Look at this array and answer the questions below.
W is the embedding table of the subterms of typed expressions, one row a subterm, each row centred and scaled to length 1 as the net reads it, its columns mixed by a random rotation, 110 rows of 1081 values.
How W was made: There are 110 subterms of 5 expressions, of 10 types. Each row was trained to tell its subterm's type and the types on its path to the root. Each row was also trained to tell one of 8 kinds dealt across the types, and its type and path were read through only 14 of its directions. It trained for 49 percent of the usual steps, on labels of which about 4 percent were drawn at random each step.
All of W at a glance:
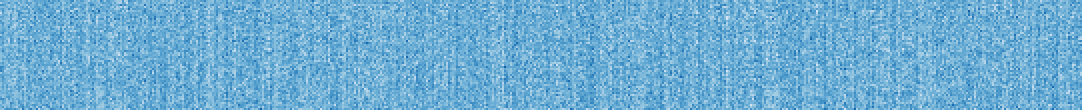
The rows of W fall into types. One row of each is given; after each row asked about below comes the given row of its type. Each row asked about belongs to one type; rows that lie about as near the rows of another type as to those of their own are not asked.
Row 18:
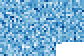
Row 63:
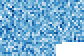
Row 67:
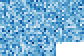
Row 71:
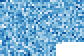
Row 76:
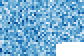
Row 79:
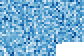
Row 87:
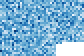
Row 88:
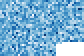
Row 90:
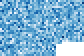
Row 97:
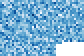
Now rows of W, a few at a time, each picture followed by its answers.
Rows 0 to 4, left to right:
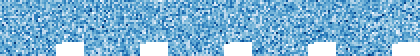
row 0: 79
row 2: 63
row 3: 79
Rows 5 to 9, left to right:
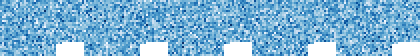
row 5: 67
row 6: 90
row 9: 76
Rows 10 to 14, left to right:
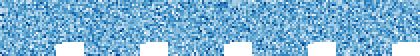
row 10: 63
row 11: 67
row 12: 97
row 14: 97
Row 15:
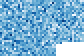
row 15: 87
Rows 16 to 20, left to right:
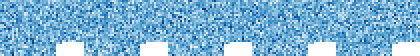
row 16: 90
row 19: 18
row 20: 67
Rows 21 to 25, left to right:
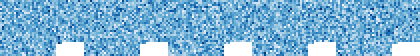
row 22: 18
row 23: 90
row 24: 90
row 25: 63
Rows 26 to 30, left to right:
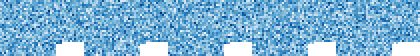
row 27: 63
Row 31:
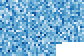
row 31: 63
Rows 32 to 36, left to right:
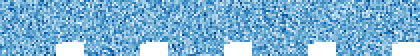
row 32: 76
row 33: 71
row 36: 88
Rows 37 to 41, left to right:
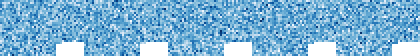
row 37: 76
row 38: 88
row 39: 71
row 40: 90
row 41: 79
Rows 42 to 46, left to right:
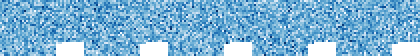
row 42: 71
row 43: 97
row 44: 63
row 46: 63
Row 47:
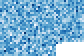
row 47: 79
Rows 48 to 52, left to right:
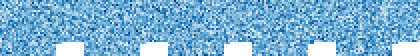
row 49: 76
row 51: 87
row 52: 90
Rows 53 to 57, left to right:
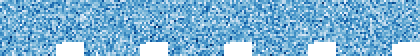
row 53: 87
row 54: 63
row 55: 90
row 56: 87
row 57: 97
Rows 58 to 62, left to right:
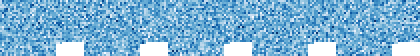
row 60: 63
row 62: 76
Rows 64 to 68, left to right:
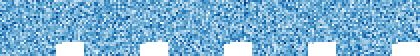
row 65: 97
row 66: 79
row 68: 88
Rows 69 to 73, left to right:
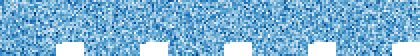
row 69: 88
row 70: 18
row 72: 18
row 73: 97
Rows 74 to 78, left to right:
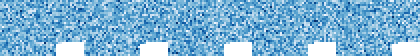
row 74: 76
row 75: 79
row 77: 87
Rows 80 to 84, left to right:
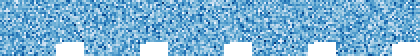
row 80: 88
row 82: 18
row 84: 67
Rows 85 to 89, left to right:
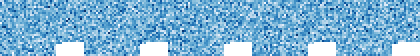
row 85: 63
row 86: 79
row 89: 18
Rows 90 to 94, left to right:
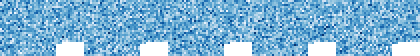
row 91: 79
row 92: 67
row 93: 90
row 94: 79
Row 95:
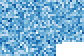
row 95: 90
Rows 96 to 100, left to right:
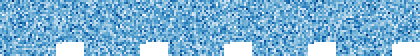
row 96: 67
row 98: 71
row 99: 87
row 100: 90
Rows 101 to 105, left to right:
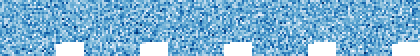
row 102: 71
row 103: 63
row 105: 79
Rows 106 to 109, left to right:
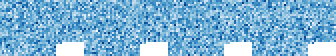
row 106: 90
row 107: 79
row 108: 97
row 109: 87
